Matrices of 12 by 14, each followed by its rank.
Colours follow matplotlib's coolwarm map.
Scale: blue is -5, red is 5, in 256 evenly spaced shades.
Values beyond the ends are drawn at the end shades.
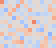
full rank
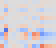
two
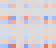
one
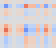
one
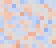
full rank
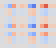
one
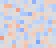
full rank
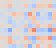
two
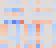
two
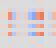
one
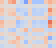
two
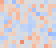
full rank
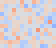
full rank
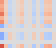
one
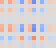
one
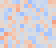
full rank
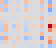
two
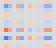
one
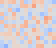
full rank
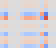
one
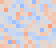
full rank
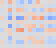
two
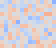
full rank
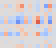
two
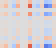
one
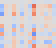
two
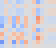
two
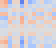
two
